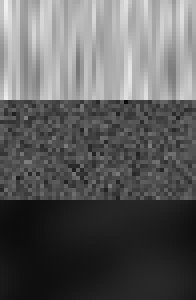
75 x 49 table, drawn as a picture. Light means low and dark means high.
It is made of 3 by 1 panels. Panel 1,1: low, streaked downward. Panel 2,1: high, fine-grained. Panel 3,1: very high, smooth, faint in contrast.
